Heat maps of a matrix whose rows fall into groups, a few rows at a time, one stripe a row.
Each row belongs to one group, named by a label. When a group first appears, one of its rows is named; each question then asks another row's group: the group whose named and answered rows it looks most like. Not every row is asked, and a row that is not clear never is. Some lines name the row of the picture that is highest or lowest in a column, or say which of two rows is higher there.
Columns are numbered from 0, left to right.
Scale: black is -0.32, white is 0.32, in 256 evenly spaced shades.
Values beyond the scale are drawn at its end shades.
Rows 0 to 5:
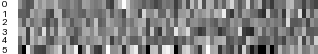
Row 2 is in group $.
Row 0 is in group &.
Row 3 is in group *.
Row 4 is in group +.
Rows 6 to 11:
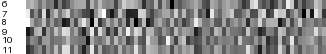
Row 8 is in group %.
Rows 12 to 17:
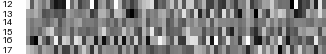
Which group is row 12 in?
$
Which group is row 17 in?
%
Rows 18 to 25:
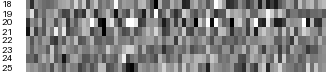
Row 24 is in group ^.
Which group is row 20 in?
&
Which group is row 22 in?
$
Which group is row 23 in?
&
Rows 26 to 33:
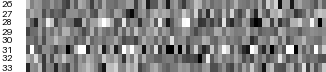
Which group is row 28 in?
*
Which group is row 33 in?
&
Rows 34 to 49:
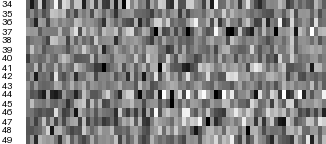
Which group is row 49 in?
+
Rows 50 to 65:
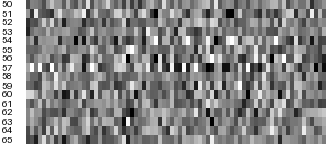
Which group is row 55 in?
&
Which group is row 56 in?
^
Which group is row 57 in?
*
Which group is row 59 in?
&
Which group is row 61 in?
^
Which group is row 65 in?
^
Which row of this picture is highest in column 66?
51
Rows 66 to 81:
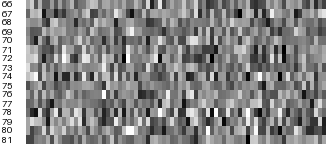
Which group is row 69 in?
&
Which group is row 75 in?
&
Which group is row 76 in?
$
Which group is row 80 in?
&
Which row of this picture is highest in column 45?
80
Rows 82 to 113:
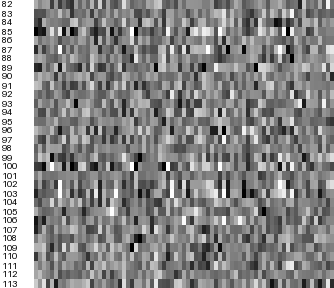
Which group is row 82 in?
$
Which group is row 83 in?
^
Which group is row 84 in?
+
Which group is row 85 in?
^
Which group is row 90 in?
*
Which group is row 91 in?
%
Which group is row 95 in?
^
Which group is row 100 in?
^
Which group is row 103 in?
^
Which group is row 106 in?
+
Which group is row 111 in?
^
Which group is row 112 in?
$
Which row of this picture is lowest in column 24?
109
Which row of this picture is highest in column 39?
100
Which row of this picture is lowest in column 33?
110
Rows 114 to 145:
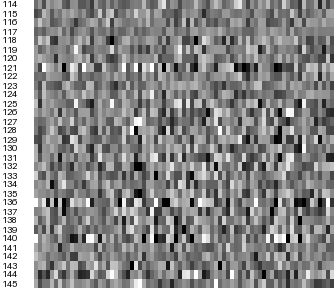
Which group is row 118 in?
*
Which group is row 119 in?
$
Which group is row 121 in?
+
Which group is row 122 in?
+
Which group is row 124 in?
+
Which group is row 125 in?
$
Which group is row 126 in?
^
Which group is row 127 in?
&
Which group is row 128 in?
^
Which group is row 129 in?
+
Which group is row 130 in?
$
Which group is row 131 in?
^
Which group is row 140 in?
%
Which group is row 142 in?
%
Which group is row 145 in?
&
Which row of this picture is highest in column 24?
128
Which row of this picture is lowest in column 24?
143
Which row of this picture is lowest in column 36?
144
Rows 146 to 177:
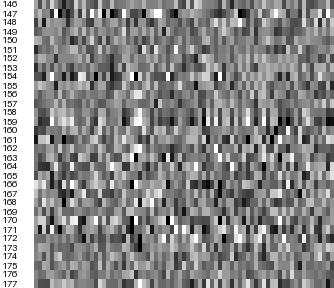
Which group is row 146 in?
$
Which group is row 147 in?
$
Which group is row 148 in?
+
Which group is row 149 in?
+
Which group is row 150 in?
%
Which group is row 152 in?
*
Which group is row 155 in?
*
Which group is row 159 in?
&
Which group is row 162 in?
&
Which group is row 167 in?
$
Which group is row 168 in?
+
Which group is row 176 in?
^
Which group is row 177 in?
&
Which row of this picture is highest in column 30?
147
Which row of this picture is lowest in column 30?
157
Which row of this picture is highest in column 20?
170
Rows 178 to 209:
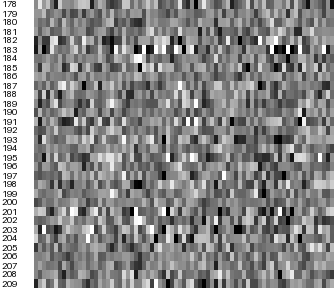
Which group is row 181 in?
$
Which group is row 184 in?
&
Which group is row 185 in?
+
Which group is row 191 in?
$
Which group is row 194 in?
^
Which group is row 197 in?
+
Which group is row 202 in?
&
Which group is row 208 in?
^
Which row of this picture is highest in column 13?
204
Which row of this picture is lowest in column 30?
204
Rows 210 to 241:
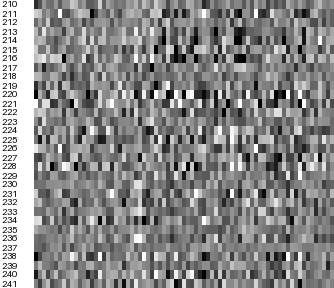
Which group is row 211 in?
*
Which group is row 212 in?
*
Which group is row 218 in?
%
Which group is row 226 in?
*
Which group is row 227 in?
+
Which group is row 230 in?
&
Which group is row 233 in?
&
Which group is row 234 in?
%
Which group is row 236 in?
&
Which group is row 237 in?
^
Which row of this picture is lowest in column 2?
217
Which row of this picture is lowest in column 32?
214
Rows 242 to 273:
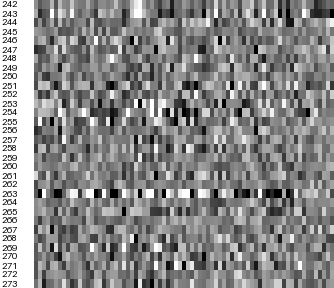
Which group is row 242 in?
&
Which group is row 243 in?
&
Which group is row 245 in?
$
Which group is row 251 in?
*
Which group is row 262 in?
&
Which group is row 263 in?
+
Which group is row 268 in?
^
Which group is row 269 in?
$
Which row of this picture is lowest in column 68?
254
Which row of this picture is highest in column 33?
263
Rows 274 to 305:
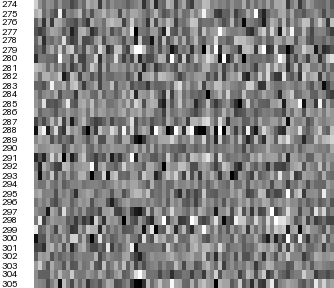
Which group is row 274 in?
%
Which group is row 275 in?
*
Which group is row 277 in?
^
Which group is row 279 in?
&
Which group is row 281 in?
%
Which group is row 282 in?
+
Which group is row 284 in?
^
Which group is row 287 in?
^
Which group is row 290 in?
+
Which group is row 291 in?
^
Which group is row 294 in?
&
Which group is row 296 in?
*
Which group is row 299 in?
%
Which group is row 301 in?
^
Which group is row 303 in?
%
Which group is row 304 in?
&
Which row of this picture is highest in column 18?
301
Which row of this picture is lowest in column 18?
293
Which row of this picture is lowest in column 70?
279
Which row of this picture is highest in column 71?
285
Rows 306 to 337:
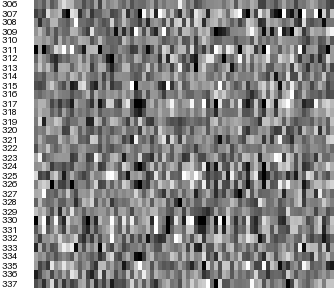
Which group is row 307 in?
+
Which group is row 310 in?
*
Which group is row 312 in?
*
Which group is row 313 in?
*
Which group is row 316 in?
^
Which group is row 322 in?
*
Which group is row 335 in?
&
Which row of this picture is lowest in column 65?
325
